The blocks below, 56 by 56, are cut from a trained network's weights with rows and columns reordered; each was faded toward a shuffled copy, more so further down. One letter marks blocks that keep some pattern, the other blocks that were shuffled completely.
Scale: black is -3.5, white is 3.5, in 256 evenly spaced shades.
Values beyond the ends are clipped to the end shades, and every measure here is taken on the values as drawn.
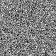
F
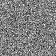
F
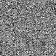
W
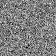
F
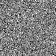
F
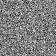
F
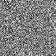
W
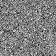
F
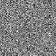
W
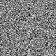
W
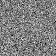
F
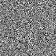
W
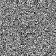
W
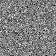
F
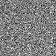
W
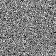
F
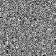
W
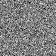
F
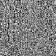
W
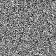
F
